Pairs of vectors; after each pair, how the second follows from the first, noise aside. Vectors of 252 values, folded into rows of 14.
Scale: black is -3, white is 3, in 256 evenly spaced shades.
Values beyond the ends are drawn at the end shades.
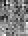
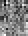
copied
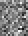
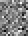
copied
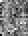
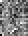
copied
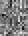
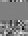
partly zeroed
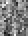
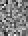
sign-scrambled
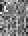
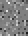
partly zeroed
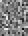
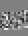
partly zeroed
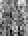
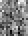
copied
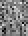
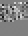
partly zeroed
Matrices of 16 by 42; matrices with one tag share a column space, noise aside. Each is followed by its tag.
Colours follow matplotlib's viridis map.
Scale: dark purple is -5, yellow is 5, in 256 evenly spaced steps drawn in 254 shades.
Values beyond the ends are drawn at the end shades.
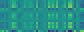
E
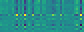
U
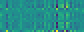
E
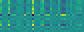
U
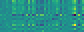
U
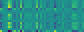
E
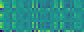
E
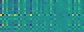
U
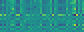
U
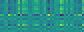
U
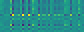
U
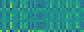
E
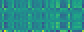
E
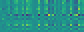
U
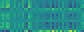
E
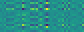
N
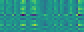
U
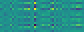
N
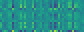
E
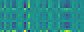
E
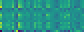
E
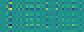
N
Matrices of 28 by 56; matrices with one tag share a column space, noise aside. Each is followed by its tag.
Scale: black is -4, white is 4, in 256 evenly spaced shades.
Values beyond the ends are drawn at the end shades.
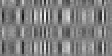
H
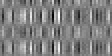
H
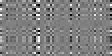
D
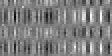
H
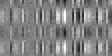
H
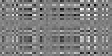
D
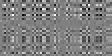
D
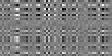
D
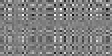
D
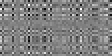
D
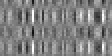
H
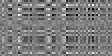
D
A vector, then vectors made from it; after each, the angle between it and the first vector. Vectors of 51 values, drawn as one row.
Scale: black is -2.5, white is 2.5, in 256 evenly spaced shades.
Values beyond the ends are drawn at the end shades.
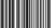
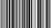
partly aligned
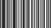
orthogonal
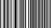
nearly opposite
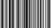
nearly parallel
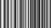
nearly opposite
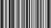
nearly parallel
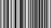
nearly opposite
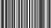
partly aligned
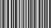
partly opposed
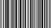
partly opposed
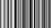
partly opposed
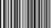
partly opposed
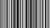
orthogonal
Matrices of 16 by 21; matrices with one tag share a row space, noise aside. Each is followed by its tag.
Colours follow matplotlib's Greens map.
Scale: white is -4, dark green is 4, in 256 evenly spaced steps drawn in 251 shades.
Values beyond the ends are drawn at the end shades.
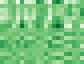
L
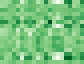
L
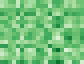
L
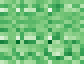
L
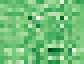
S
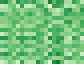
L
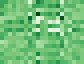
S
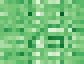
S
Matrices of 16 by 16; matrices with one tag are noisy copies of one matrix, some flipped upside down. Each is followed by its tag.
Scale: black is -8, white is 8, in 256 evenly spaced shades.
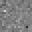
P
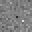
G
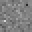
P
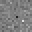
G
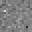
P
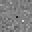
G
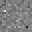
P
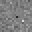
G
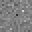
G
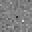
G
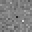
G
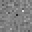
G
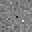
G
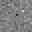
G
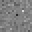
G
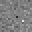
G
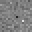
G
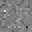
P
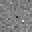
G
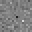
G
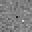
G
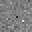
G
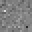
P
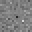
G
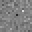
G
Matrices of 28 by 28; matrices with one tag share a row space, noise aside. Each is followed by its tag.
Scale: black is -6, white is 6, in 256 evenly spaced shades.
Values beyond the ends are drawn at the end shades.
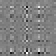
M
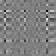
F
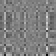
F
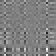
F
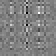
M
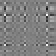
F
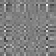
F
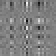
M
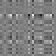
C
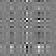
M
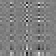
M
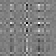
M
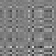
C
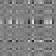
C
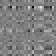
C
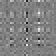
M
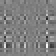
F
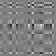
C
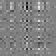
M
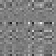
C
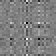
M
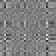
F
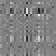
M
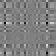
F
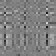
F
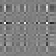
F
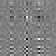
M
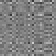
C
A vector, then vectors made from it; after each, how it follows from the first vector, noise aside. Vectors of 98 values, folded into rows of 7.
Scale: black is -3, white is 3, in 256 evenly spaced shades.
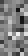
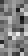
copied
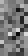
sign-scrambled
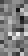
copied
